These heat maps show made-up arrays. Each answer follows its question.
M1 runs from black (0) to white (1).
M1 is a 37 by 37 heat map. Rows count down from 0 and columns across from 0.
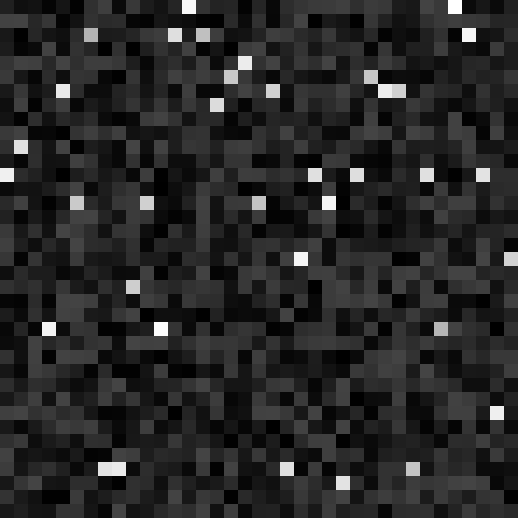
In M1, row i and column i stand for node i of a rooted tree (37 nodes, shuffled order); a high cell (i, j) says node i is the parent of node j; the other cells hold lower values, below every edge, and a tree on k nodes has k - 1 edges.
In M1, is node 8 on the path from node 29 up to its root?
no
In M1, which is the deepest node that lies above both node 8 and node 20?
33
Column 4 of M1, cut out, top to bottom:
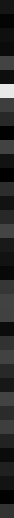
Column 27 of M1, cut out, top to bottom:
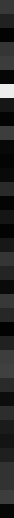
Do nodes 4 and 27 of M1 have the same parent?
yes
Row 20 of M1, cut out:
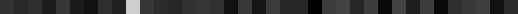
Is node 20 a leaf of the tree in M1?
no
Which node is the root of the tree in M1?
2
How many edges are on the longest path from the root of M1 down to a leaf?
3
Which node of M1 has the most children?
12
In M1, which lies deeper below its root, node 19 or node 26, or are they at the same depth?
node 26
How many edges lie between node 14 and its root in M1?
1
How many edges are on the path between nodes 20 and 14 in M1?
3
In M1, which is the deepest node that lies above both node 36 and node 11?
14
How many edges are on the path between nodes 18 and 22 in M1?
4
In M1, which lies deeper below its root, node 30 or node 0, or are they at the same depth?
the same depth
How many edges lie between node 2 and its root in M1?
0
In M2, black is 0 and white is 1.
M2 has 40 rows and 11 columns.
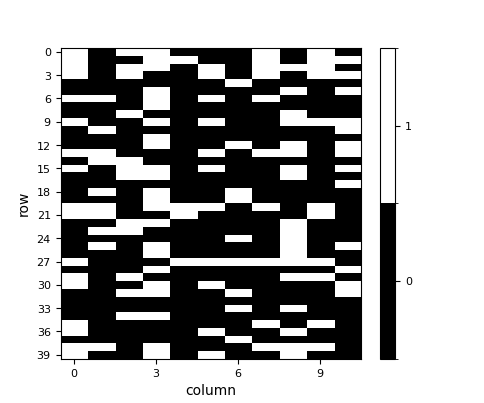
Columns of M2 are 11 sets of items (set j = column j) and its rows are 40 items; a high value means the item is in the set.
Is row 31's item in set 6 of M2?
yes
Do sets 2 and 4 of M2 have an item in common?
no
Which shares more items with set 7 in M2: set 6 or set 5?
set 5
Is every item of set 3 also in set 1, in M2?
no
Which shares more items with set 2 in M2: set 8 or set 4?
set 8
